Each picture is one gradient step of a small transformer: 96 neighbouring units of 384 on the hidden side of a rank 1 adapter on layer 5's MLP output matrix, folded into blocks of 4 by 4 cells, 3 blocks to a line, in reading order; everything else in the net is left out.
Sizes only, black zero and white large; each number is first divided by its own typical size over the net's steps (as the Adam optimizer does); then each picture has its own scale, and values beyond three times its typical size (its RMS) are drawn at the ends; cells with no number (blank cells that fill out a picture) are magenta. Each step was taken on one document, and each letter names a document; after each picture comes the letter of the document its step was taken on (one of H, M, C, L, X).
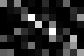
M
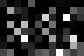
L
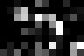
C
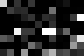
M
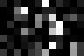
C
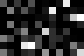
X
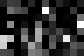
X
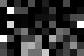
L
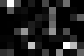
M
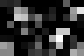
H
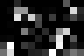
H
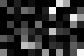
X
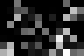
H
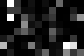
M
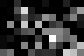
H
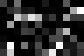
H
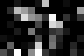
C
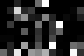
C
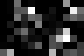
H
